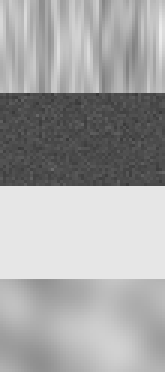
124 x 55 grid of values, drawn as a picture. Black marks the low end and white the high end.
The table splits into 4 rows of 1 panel. Panel 1,1: high, streaked downward. Panel 2,1: low, fine-grained, faint in contrast. Panel 3,1: very high, flat. Panel 4,1: high, smooth.
